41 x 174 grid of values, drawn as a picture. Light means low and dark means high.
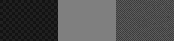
It is made of 1 by 3 panels. Panel 1,1: very high, checkered, faint in contrast. Panel 1,2: middling, flat. Panel 1,3: high, checkered.
